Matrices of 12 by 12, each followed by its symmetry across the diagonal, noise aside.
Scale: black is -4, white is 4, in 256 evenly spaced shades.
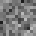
symmetric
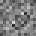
symmetric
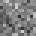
neither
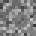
symmetric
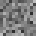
symmetric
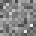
symmetric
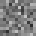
neither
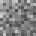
symmetric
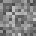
symmetric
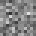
neither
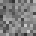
neither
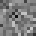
symmetric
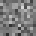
neither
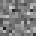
neither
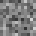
neither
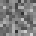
neither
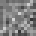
symmetric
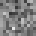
neither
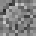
symmetric
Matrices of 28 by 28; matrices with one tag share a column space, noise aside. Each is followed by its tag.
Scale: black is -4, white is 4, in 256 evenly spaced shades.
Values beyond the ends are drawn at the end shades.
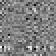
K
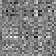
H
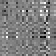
H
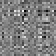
H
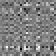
K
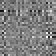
H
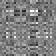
H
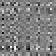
K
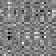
H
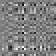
K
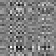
K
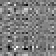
K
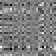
K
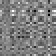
H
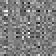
H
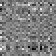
K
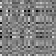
H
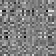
H
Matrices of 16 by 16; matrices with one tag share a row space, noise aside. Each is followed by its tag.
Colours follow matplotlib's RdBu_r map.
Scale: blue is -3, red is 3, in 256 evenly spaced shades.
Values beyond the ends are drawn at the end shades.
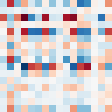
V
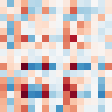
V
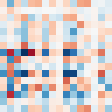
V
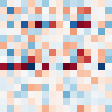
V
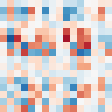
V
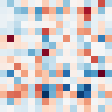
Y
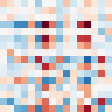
Y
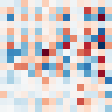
Y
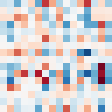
Y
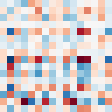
V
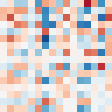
Y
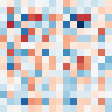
V
